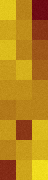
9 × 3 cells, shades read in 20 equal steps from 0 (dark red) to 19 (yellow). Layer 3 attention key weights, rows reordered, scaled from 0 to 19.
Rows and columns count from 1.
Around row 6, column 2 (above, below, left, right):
12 4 10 11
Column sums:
109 103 91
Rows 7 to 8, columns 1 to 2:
13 4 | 11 13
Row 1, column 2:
11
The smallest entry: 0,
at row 1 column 3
